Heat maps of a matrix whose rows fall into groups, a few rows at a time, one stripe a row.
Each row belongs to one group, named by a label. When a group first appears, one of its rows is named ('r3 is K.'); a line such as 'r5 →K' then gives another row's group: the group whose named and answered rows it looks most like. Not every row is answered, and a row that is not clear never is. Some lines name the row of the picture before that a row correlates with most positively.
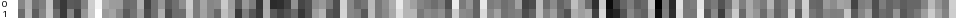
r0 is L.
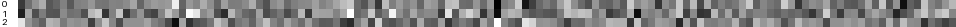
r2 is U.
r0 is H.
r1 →H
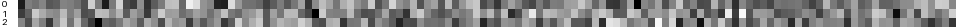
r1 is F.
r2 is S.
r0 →H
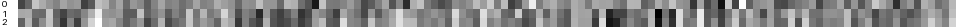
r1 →L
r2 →L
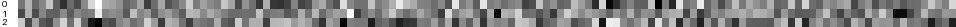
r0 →L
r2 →S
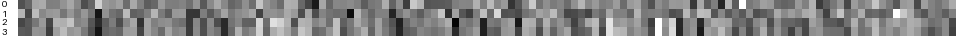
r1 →U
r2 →S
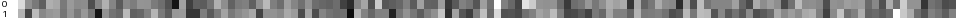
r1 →U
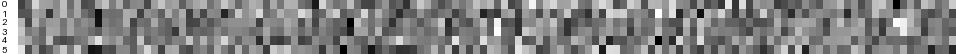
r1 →S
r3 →U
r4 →L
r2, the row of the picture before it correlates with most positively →1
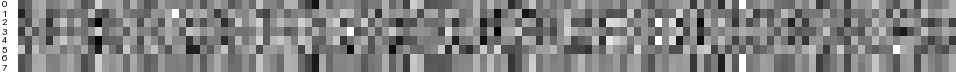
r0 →F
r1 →H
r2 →S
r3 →H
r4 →S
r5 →U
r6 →F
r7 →F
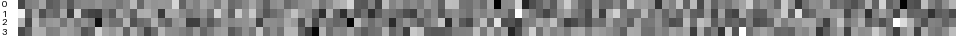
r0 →H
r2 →U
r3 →F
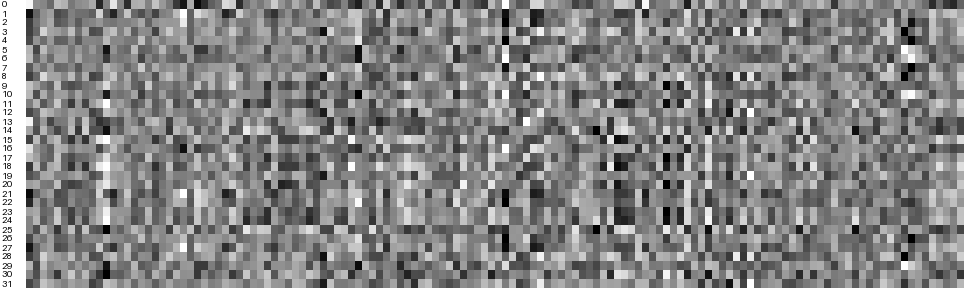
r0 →U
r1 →H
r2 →H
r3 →F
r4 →H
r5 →U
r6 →U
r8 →F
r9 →L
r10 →U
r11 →L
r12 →F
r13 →S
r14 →S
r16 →U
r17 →L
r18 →L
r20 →L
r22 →H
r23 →L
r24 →L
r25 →S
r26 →H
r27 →H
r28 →F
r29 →U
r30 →S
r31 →F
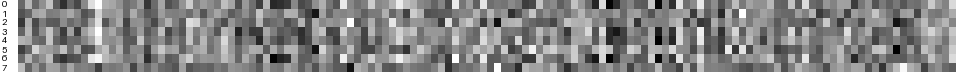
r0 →L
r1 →F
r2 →H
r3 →L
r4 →L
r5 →F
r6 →L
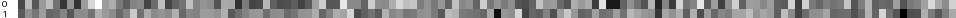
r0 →L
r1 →H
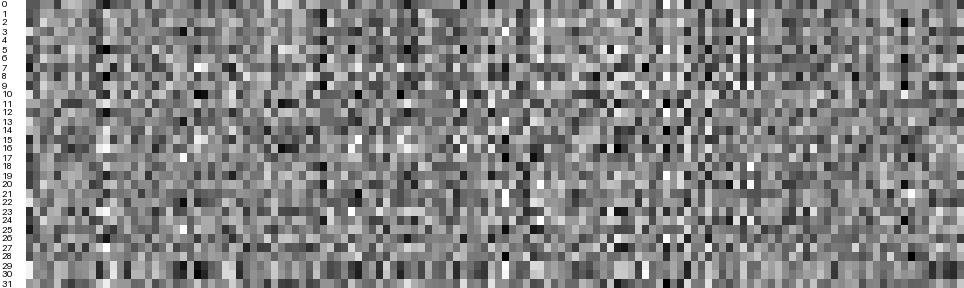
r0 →S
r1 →F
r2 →F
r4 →F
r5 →S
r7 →H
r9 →F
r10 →U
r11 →L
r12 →S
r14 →L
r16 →L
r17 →H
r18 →F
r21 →U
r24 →F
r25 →H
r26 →S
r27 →L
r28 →H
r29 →U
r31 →L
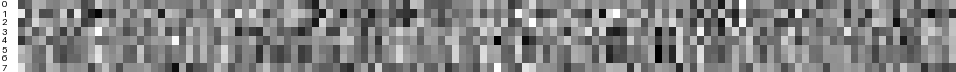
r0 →F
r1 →S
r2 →F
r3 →L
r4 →H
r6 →L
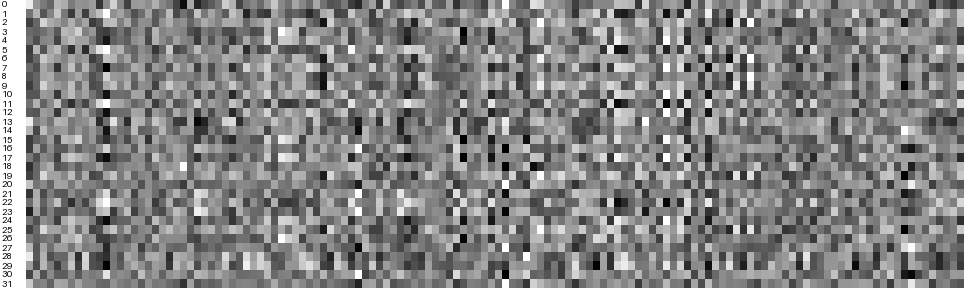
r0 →U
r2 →F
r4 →S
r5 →L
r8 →F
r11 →L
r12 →S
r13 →U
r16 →H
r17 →S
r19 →F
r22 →L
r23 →H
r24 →S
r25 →F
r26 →S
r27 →U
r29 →S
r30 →H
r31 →U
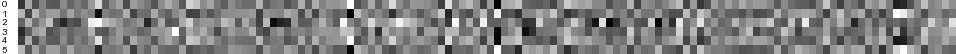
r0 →H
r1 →U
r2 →L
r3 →H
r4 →H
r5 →U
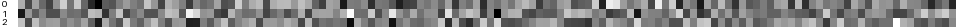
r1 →H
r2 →U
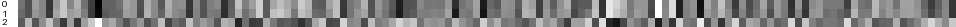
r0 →S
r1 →S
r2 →L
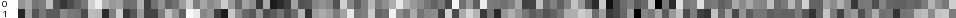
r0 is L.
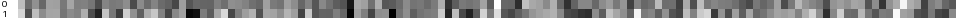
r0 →U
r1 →U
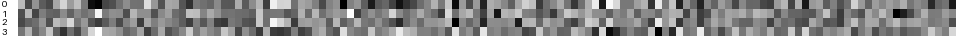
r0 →S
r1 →H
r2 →S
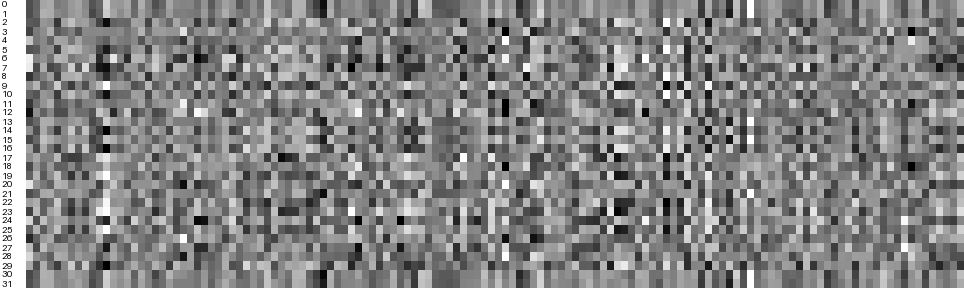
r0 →F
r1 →F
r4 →U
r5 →S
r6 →U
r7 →S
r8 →S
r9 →L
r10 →S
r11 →H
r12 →H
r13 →F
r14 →S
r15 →F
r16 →S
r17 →L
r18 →H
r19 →L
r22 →L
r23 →L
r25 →L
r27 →U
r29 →S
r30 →F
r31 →F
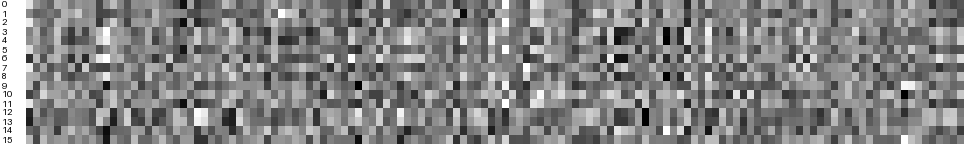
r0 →U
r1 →S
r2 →U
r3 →L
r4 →L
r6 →L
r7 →S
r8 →L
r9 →U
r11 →U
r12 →H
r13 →H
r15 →U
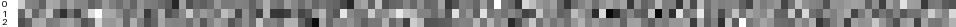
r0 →U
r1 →L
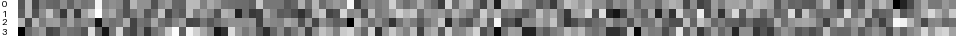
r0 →H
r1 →L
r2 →U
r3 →H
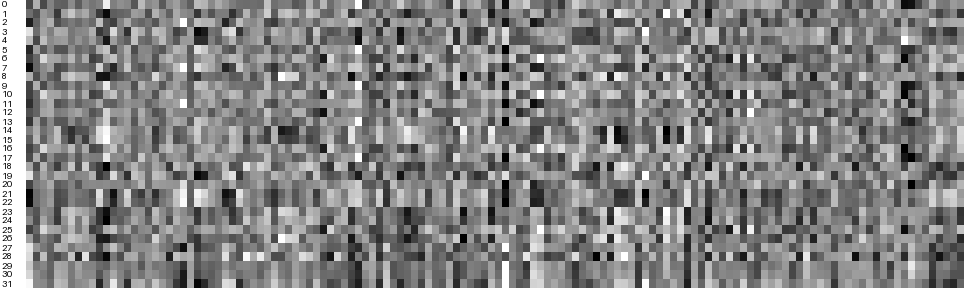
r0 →H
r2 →H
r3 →U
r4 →U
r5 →H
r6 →F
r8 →S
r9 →H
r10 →F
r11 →H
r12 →F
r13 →H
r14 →L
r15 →L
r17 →H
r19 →U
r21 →H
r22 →H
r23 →S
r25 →F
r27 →U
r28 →S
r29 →U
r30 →U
